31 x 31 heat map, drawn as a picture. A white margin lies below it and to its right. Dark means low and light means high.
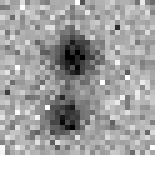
No row or column stands out. Two dips sink into the field. The ninth with the lowest average is the centre.
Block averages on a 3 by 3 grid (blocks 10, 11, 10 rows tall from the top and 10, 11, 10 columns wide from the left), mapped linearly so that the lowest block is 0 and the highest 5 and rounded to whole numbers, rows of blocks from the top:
535
405
515
